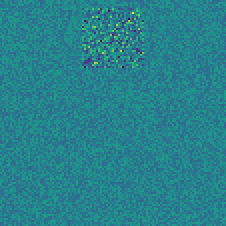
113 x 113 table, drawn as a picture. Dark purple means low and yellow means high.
Grain: fine. Odd patch: rougher, in the top middle. Stripes: none. Roughest part: top middle. Odd rows or columns: none.
